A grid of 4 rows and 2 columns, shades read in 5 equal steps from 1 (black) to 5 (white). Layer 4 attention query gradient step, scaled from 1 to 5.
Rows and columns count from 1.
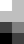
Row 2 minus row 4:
3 2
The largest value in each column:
5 4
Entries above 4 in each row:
1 0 0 0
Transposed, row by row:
5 4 2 1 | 4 4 3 2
